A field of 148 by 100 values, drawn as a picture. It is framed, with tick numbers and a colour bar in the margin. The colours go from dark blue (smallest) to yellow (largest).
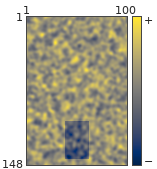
Average level on the scale: 60%. Grain: blotchy. Odd patch: lower, in the bottom middle. Ninth with the lowest average: bottom middle.
